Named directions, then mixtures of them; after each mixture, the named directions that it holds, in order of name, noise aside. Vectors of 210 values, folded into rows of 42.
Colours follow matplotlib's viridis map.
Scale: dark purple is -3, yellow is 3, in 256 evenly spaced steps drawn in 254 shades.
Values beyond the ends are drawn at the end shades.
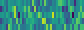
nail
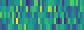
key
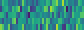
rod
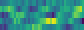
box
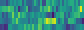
box, key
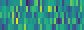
key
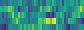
box, key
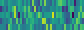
nail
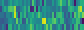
box, nail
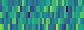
rod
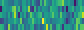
nail, rod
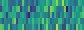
rod
